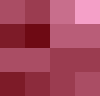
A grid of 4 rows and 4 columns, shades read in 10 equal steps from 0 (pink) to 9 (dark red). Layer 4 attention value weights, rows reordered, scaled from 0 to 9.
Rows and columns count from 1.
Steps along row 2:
up down same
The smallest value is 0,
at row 1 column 4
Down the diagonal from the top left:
5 9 6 5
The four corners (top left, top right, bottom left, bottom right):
5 0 8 5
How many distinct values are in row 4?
4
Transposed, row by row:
5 8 5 8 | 6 9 5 7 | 3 4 6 6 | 0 4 6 5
